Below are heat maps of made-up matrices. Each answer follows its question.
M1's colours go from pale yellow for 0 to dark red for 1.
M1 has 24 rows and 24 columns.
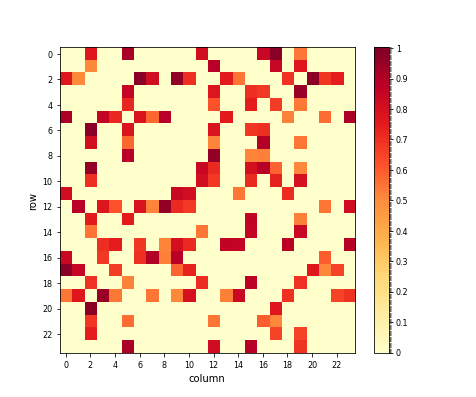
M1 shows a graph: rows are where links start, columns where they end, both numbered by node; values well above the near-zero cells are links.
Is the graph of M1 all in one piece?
yes
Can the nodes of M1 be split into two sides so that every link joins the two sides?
yes
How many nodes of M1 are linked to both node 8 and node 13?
2
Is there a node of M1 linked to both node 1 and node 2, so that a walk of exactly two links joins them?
no
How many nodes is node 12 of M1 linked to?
10
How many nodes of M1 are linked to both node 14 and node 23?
2
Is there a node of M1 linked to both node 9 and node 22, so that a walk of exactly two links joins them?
yes
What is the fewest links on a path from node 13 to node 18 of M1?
2
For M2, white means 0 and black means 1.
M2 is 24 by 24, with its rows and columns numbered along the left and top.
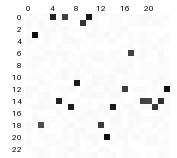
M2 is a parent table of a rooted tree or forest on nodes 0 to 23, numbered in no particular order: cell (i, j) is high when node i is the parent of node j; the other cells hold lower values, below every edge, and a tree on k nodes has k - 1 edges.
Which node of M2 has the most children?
14
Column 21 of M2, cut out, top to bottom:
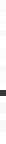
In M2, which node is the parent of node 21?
15
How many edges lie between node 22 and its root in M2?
2
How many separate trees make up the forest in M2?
5
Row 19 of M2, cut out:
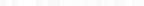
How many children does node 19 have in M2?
0
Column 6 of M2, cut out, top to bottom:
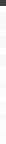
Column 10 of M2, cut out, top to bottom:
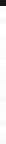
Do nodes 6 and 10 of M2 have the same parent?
yes
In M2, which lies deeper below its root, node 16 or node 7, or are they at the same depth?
node 16
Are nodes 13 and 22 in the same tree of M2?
yes
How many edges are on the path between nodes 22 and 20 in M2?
2
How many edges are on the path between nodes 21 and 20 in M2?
3
